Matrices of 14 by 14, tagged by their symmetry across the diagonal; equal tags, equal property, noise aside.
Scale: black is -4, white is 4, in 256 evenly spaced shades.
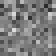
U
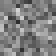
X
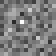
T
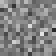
U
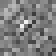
T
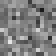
X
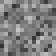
T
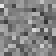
U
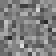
X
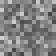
T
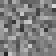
X
